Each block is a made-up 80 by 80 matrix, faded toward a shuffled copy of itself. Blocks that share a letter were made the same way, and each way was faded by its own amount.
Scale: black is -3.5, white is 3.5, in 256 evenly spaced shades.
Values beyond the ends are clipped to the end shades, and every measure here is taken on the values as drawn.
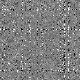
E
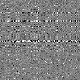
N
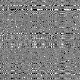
N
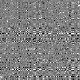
N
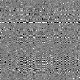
N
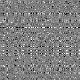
N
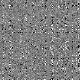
E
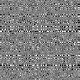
N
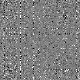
E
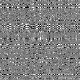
N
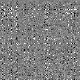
E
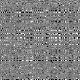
N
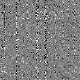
E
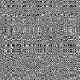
N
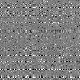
N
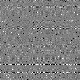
N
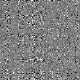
E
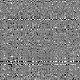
N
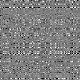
N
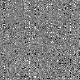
E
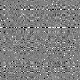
N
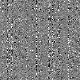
E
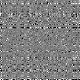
N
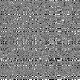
N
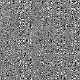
E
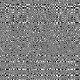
N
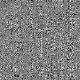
E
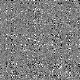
E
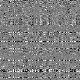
N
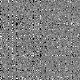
E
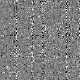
E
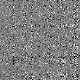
E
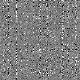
E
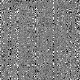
E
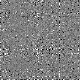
E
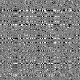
N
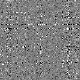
E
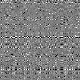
N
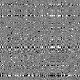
N
